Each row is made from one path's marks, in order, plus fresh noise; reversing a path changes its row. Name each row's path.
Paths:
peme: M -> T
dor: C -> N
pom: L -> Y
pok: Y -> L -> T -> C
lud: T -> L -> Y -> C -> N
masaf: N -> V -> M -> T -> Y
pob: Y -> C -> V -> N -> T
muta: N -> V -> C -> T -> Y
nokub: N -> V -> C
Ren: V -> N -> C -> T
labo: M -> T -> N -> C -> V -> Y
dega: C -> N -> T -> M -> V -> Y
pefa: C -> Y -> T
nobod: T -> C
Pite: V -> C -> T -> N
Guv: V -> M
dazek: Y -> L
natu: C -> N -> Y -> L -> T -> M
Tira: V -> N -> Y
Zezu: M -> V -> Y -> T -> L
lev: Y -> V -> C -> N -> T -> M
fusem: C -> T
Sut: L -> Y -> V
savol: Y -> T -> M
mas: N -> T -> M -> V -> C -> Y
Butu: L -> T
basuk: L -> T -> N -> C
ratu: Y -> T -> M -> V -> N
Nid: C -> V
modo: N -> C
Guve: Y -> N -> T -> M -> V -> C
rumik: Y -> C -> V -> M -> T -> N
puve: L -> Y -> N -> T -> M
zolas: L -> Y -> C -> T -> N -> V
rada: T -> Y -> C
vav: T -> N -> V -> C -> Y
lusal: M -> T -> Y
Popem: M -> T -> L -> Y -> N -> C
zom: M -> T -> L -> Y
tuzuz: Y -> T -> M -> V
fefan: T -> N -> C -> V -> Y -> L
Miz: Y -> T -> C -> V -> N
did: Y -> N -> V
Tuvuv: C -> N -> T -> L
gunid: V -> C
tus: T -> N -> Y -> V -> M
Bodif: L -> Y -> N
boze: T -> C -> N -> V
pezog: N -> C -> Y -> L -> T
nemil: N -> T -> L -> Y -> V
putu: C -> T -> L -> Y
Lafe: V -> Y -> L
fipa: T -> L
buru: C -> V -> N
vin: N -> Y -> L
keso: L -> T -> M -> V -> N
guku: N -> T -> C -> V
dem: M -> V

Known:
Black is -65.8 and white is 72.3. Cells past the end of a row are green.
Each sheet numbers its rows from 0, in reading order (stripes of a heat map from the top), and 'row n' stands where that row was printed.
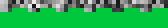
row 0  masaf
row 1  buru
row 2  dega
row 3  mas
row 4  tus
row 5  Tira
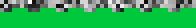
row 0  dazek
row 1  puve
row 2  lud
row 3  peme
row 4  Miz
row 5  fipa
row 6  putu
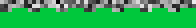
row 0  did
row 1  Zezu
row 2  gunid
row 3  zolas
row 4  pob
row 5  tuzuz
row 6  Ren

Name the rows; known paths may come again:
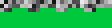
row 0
fipa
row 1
boze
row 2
peme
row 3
pob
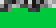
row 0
zolas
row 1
lev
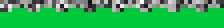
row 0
tuzuz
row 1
Popem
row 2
buru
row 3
Guv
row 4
Pite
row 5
Bodif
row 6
masaf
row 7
Tira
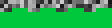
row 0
Lafe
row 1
putu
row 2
guku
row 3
did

